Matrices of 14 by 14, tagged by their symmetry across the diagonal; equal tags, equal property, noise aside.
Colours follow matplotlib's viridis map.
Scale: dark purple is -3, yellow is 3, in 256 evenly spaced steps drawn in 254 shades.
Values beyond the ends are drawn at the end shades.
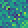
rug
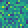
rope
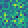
rug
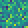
rope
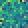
rug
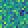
rope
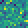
rope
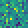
rope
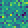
rope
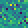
rope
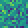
rug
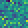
rope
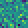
rope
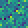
rug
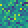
rope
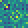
rug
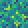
rug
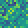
rug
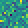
rug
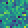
rope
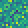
rug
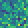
rug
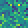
rope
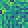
rug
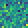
rope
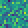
rope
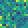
rug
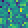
rope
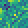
rug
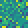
rug
